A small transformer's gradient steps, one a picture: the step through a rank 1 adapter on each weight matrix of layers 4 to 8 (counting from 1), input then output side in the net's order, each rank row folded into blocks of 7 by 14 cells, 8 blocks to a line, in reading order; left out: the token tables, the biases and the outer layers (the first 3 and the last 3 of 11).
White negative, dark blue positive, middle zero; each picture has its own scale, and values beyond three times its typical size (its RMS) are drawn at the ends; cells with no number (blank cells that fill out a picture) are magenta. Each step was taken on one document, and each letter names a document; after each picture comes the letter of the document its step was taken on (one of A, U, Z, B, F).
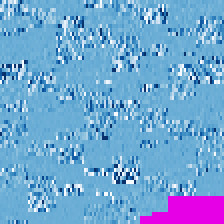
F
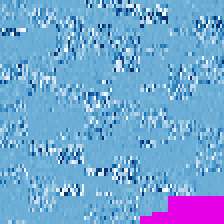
F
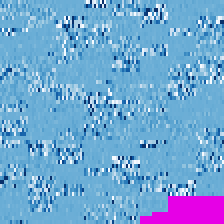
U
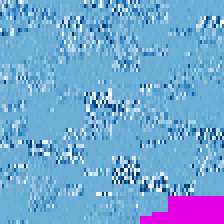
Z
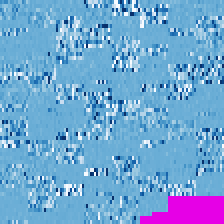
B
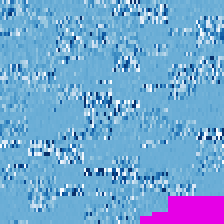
Z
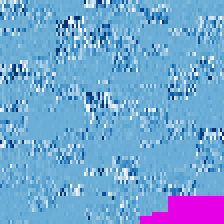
Z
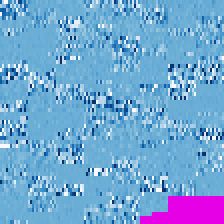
U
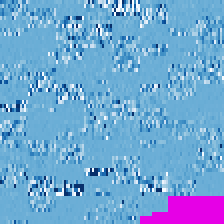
U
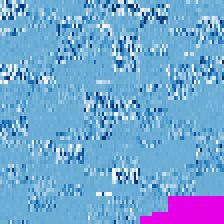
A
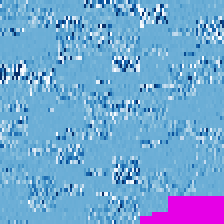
F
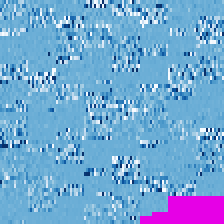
U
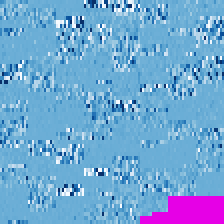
A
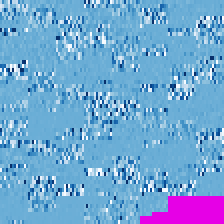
Z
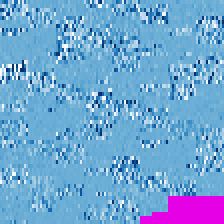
F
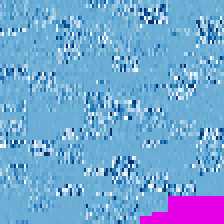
Z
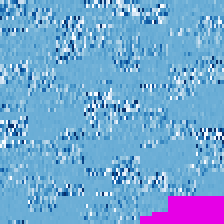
Z
